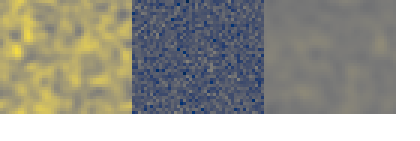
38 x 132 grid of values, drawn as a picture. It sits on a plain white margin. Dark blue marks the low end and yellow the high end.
The table splits into one row of 3 panels. Panel 1,1: high, blotchy. Panel 1,2: low, fine-grained. Panel 1,3: middling, blotchy, faint in contrast.
